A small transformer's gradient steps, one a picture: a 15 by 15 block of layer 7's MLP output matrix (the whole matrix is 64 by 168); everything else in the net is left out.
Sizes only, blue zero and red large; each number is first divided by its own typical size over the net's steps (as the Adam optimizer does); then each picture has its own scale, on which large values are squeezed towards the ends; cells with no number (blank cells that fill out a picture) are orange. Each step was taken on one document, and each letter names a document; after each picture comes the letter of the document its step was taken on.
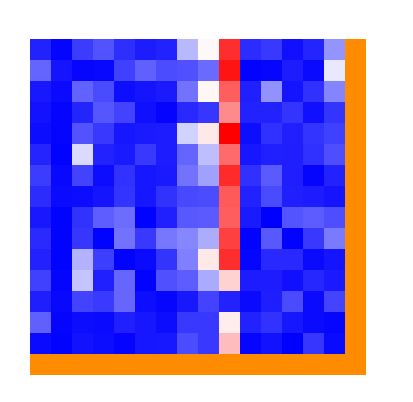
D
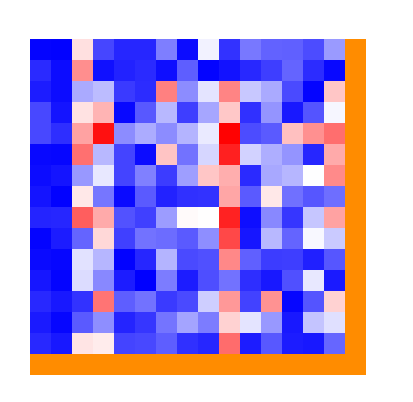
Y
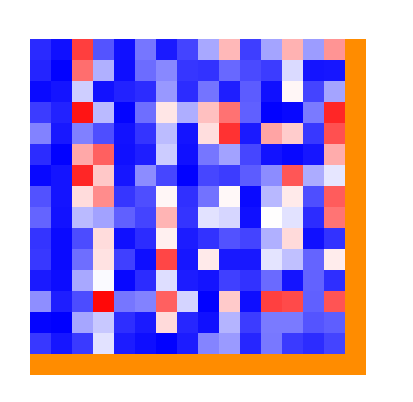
Y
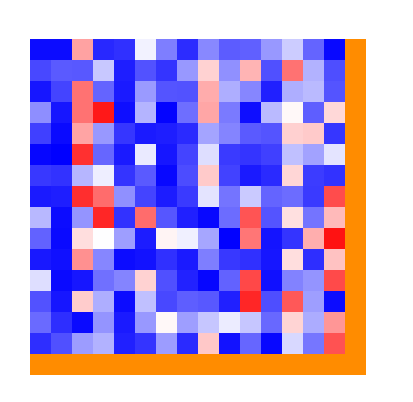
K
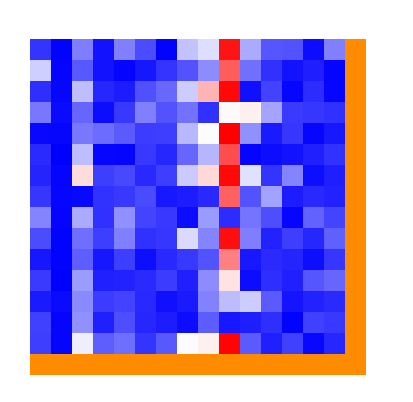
D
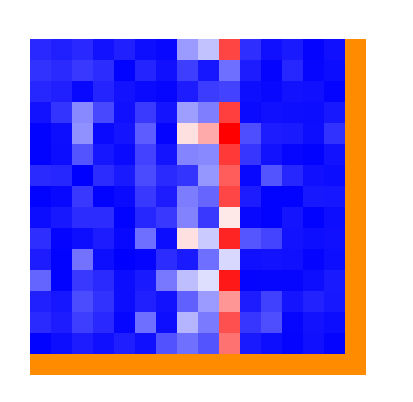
D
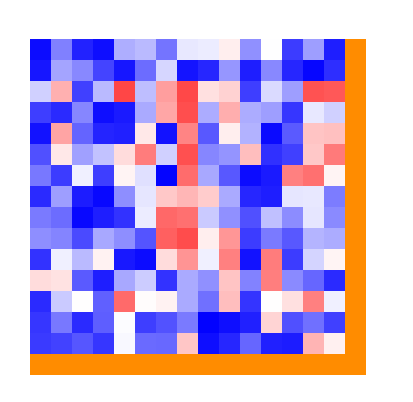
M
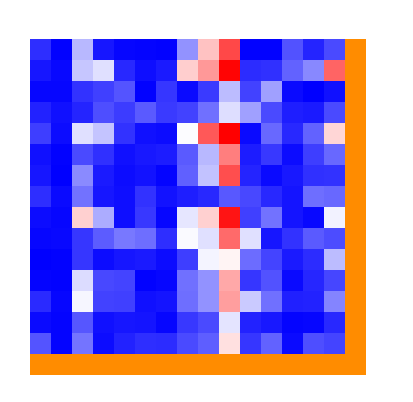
D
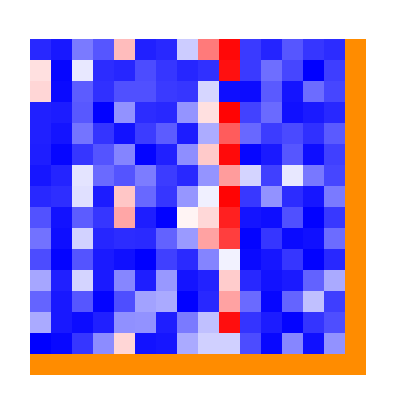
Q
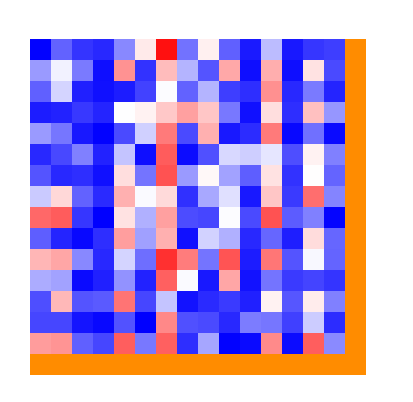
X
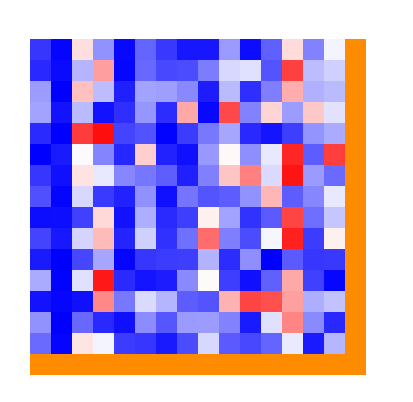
Y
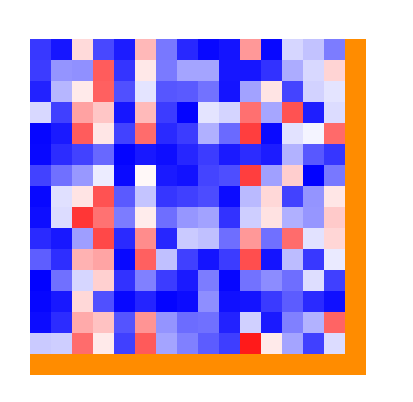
K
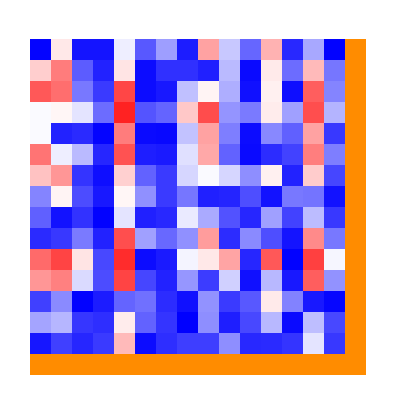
X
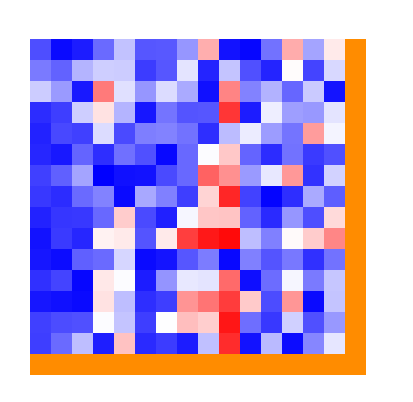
Q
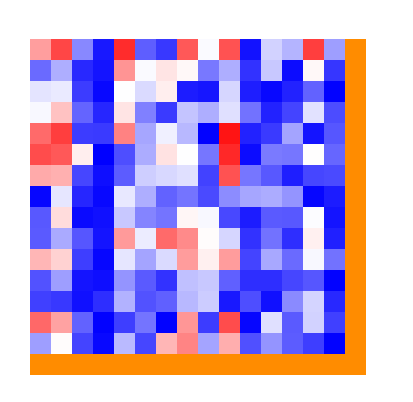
X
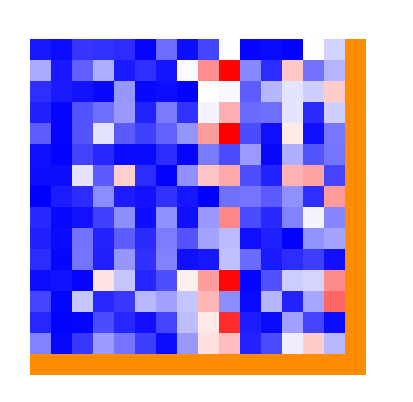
Q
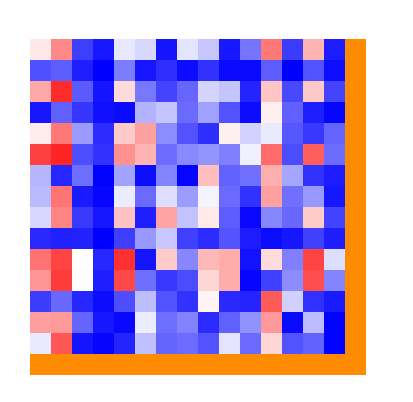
X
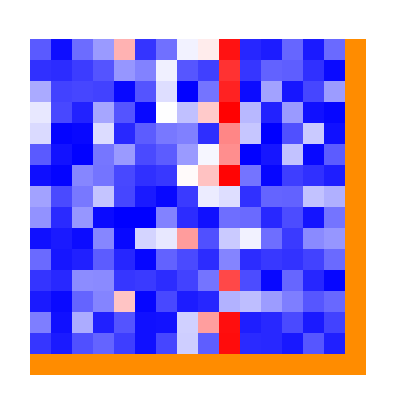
D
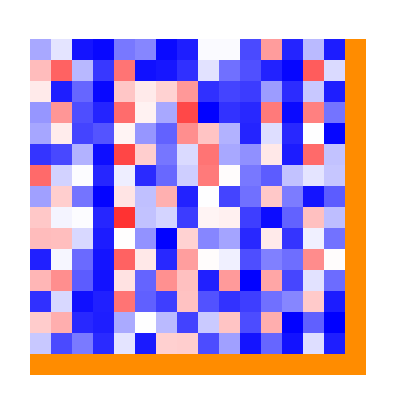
X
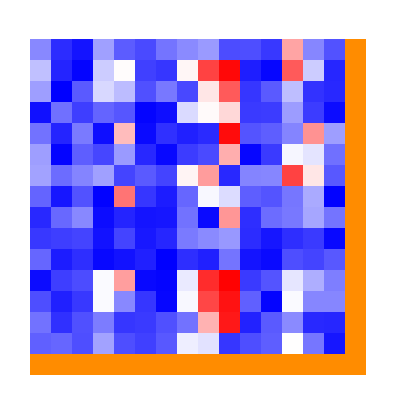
D
